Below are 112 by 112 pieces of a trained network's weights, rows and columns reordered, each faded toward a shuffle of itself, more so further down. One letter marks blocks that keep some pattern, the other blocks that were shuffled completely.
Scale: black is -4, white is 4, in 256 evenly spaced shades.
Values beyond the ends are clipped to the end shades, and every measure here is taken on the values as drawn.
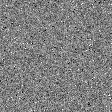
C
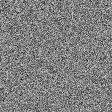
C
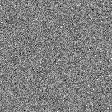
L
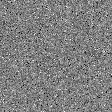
C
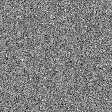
C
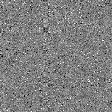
L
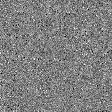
L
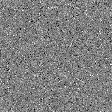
L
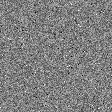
C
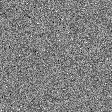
C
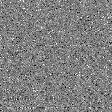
L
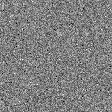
L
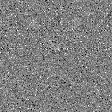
L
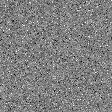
C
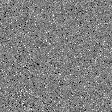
L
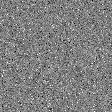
C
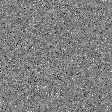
C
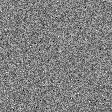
C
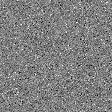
L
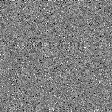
L
